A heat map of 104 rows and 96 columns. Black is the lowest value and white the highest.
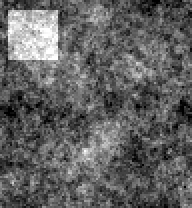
The top left is the ninth with the highest average. An odd patch, higher than its surroundings, sits in the top left. The field is mottled with small blotches.
